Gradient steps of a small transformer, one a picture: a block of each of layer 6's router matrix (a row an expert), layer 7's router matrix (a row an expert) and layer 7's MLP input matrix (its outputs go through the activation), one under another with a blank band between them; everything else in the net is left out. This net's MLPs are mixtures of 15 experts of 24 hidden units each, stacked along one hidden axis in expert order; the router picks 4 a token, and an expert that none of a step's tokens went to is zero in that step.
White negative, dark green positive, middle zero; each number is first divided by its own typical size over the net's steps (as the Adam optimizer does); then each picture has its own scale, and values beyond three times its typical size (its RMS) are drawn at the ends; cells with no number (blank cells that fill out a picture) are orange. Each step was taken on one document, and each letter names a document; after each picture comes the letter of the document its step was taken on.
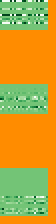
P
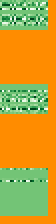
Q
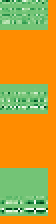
P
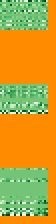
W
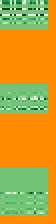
Q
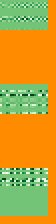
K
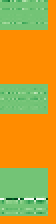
P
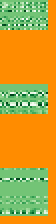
W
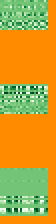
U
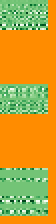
W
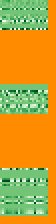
K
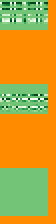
Q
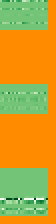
P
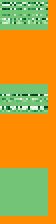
Q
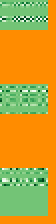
K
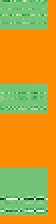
P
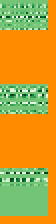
W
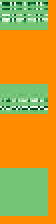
Q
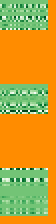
W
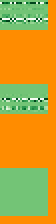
Q
